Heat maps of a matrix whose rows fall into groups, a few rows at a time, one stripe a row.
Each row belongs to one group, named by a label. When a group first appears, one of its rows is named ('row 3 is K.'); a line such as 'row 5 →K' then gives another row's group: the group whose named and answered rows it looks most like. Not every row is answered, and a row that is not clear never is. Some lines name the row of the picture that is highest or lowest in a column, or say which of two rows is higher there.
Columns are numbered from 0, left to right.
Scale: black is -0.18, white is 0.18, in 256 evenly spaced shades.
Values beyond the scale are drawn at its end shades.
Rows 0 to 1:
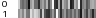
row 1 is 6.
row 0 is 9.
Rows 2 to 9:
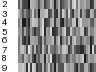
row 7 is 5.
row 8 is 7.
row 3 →9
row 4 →6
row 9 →5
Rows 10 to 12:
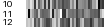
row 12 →5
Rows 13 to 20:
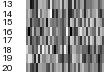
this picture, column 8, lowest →16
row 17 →9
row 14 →6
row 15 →9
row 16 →7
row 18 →6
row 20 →6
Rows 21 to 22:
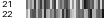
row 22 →5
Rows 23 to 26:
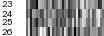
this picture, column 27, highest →23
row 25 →9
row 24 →9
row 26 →6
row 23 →6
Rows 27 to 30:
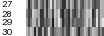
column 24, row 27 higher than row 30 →No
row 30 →5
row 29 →7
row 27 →7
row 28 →7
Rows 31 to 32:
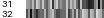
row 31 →5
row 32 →9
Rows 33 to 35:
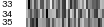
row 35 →6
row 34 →9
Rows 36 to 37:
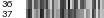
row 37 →7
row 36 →7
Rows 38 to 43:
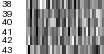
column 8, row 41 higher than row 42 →Yes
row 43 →7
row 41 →9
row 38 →6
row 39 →9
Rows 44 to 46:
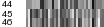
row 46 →9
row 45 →9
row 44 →7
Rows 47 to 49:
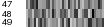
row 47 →6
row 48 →7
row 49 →5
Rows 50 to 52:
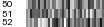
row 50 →5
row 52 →6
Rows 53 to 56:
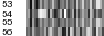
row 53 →9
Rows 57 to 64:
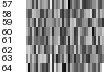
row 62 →5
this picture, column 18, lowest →64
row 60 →7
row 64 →7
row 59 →5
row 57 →6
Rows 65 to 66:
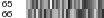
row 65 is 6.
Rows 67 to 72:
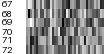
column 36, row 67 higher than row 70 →Yes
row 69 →5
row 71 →6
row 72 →9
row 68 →7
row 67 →5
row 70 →7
